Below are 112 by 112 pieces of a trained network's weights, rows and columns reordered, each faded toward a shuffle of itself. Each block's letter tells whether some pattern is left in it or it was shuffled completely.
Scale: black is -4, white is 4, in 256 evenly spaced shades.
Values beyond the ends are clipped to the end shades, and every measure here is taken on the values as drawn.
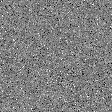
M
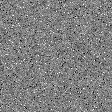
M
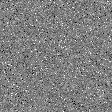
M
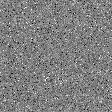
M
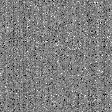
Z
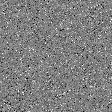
M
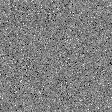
M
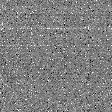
Z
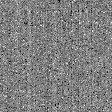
Z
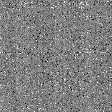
Z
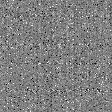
Z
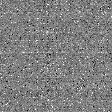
Z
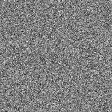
Z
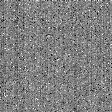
Z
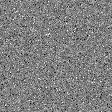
M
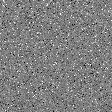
M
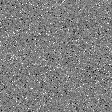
M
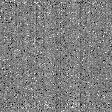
Z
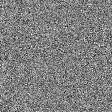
M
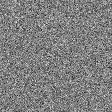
M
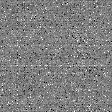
Z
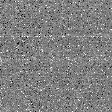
Z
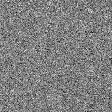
Z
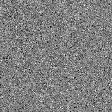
Z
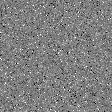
M
